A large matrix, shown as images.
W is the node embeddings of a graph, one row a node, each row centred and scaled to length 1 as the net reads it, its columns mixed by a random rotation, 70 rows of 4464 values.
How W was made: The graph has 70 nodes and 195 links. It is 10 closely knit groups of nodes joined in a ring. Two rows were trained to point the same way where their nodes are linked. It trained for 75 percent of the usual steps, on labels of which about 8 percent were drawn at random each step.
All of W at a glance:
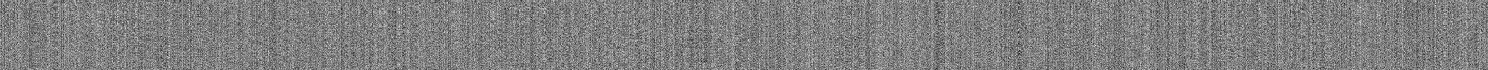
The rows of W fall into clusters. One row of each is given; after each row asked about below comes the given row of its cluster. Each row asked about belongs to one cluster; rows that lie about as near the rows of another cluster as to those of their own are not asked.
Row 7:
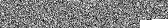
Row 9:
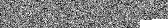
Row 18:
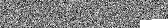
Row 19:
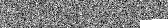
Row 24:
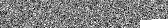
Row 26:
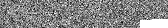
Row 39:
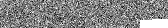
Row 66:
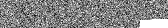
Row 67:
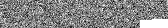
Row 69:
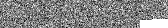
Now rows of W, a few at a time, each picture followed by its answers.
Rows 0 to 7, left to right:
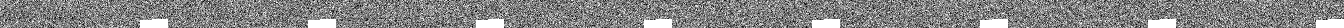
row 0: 18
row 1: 18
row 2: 69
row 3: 7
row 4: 67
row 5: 24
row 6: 9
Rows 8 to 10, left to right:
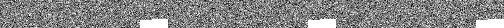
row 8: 9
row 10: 24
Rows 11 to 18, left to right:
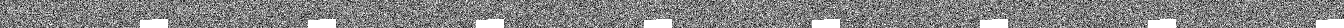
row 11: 26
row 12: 26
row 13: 9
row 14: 24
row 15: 18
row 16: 24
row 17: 69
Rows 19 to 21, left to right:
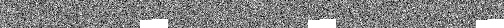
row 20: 7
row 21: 19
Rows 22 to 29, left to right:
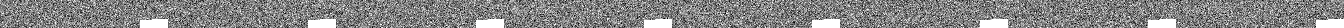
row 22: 7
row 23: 24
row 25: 26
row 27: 66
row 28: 19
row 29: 26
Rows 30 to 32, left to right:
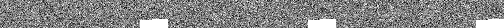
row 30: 39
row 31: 7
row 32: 69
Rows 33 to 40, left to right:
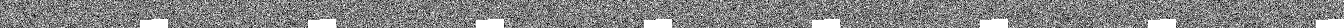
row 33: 66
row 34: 26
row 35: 18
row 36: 67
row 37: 9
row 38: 18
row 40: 39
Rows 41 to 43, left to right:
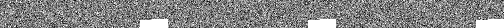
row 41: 66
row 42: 18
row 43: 7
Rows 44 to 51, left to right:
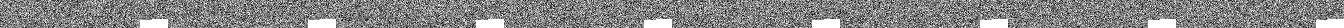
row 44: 9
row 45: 19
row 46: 67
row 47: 39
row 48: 26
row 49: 24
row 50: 67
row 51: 9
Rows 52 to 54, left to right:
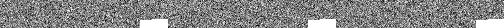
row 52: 19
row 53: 7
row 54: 9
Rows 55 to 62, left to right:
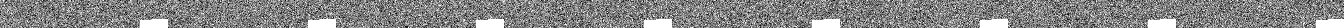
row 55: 19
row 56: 24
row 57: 67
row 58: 39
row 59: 9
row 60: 18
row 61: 39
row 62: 7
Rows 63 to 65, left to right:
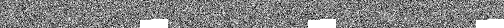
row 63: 66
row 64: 26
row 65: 66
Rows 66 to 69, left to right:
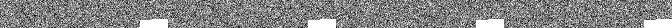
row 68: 7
